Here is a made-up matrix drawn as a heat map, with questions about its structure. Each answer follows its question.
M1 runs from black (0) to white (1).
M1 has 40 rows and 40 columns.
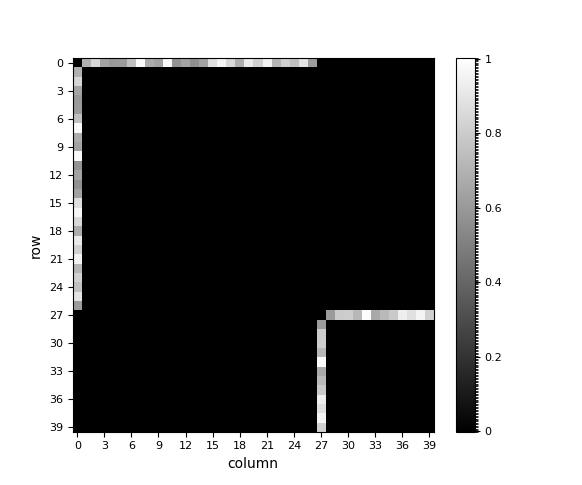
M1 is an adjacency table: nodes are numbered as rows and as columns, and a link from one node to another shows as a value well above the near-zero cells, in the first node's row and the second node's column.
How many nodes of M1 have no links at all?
0
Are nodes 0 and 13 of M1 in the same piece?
yes
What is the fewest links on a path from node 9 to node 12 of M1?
2
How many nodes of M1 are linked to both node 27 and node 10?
0
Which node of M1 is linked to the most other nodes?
node 0
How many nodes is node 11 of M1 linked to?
1
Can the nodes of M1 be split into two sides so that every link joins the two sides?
yes
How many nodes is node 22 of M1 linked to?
1
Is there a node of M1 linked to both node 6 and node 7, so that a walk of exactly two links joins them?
yes
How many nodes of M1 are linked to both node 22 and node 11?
1
